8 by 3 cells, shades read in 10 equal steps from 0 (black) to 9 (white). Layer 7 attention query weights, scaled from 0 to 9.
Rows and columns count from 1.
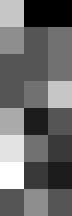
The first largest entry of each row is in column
1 1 3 3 1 1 1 2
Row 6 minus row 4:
5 0 -5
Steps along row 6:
down down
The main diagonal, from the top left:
7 3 4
